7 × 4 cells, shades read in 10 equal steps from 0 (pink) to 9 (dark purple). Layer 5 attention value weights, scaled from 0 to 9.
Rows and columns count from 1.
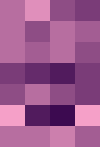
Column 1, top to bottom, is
3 3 3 6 5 0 3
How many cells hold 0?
2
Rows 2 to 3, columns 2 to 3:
5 3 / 4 3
